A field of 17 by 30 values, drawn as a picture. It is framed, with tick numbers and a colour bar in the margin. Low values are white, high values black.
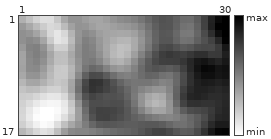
There are no lone odd cells. Values rise toward the right. The ninth with the lowest average is the bottom left.
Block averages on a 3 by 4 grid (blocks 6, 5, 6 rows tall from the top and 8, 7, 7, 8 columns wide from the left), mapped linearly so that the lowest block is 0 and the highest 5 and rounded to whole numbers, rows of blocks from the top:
1234
1335
0334
